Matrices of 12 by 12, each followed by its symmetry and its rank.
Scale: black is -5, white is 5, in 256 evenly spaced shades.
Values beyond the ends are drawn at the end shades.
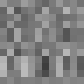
neither, rank two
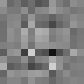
neither, rank two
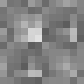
symmetric, rank two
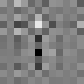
neither, rank two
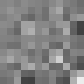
symmetric, rank two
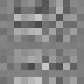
neither, rank two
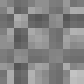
symmetric, rank two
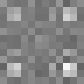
symmetric, rank two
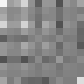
symmetric, rank two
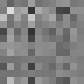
neither, rank two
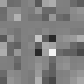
symmetric, rank two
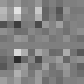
neither, rank two
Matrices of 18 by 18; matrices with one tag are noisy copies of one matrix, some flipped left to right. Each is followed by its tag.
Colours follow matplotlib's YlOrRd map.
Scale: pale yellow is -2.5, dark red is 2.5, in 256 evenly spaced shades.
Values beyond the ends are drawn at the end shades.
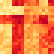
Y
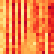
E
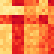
Y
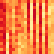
E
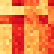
Y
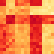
Y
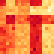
Y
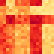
Y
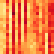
E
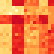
Y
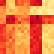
Y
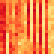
E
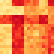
Y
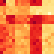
Y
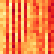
E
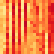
E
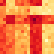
Y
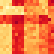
Y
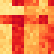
Y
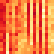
E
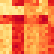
Y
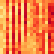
E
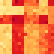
Y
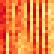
E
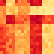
Y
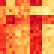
Y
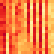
E
